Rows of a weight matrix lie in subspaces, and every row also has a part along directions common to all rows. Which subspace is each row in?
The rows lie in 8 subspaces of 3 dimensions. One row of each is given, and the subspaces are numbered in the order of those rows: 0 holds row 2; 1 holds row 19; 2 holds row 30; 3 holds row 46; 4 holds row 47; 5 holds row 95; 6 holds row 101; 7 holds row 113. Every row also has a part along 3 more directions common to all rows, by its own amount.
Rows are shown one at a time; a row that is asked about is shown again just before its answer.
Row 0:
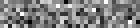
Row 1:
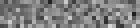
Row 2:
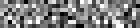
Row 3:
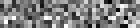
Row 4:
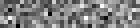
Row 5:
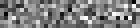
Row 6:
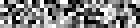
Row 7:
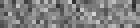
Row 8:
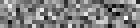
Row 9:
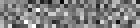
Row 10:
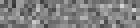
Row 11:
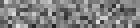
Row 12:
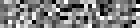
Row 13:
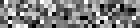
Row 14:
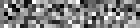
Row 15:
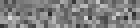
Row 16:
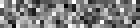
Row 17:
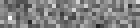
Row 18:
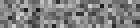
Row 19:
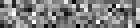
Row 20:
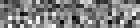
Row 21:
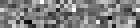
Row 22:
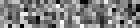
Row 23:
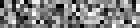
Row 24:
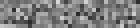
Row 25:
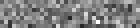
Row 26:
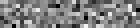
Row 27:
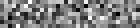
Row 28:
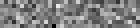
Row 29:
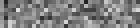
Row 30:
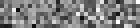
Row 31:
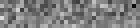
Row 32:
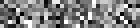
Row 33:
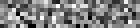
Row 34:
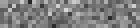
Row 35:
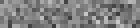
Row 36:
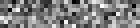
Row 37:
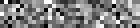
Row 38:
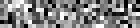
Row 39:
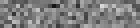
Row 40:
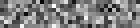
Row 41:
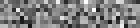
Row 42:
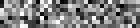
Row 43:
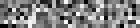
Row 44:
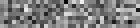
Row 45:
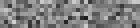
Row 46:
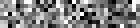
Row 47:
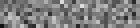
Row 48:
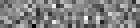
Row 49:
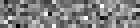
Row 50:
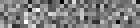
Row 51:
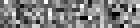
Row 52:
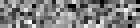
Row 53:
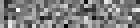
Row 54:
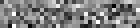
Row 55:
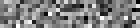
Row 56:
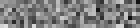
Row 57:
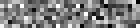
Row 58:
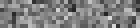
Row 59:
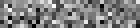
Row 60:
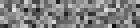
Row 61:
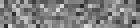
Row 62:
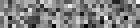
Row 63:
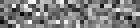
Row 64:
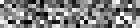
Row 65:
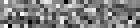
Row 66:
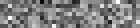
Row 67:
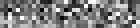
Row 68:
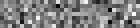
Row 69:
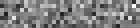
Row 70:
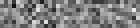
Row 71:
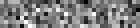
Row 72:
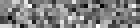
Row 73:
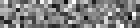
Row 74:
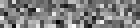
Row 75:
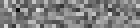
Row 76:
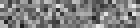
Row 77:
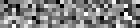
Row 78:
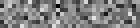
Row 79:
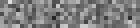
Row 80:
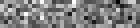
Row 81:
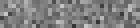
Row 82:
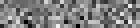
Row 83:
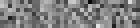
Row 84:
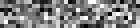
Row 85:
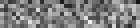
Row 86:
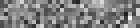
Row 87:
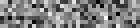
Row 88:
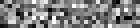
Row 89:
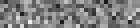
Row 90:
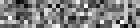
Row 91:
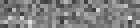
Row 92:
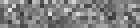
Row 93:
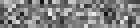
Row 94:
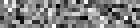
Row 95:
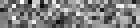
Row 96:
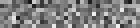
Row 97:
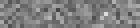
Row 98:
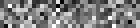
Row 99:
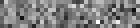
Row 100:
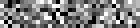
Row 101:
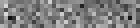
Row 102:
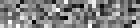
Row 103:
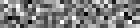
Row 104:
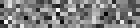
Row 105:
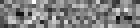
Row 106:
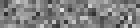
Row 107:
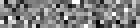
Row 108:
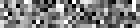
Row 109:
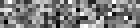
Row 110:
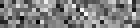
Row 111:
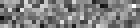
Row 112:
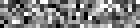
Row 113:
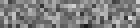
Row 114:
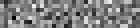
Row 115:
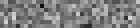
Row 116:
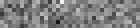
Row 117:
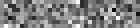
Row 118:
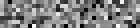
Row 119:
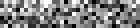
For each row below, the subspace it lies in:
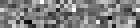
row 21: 7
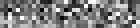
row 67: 1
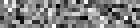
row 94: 1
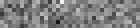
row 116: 5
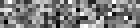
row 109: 7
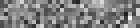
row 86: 6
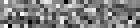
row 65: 2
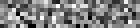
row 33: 4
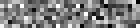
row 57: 0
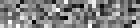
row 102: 1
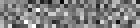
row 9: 4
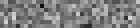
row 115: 7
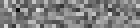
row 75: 3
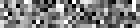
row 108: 3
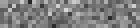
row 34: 5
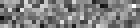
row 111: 6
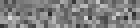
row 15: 4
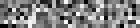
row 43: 2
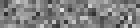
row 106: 6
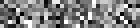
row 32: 4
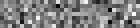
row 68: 2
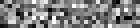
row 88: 4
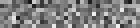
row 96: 7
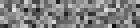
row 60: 3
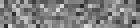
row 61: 3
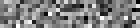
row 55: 1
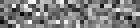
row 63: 4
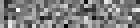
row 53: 7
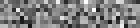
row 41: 2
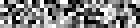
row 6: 5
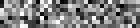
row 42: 5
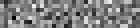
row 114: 7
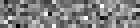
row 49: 1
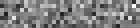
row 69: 6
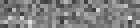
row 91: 2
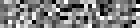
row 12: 1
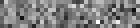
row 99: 1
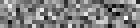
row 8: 0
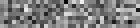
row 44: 1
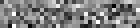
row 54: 0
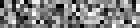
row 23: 3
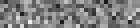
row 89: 2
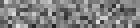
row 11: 1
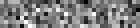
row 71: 2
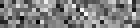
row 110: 3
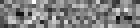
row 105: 4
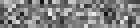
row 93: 5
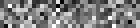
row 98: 5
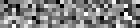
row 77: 2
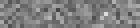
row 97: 5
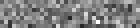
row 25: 0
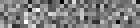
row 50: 4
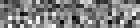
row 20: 2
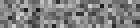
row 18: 3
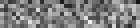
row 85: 5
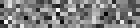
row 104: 5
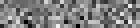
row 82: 4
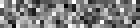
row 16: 3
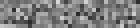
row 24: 2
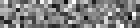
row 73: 0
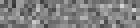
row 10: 1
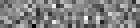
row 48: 0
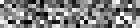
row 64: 4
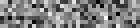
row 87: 7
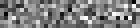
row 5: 6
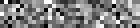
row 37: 5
